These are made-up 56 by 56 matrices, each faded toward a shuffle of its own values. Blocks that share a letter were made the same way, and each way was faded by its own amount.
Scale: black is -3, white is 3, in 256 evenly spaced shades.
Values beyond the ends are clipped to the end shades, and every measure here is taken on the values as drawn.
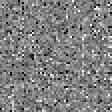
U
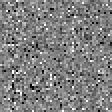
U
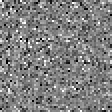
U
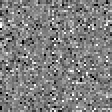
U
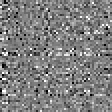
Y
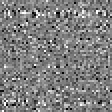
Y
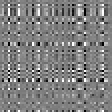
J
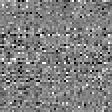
Y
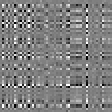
J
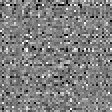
Y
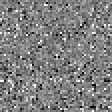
U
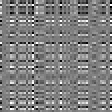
J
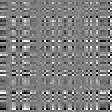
J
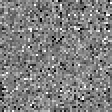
U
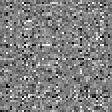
Y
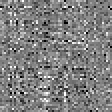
Y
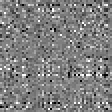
Y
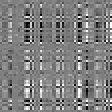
J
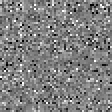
U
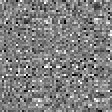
Y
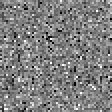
U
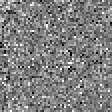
U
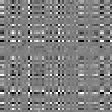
J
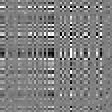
J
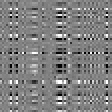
J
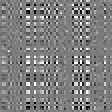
J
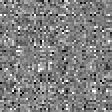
Y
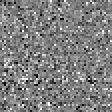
U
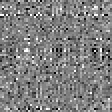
Y
